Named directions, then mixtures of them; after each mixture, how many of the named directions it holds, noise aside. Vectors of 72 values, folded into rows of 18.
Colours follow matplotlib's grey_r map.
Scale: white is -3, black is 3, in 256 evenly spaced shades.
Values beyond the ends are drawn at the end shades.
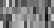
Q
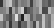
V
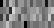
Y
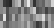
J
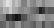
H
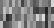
three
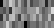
one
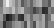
three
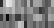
three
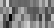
three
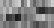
two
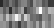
two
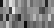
two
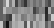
one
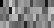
two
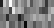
three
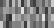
three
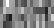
three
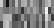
two
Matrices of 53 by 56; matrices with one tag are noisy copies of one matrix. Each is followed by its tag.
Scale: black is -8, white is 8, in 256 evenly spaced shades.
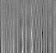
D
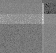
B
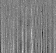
D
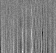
D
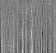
D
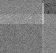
B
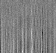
D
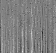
D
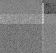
B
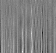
D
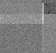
B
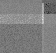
B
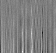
D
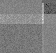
B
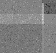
B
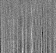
D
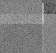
B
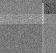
B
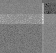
B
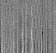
D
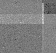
B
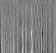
D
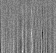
D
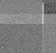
B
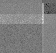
B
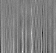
D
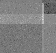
B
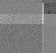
B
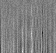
D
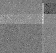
B
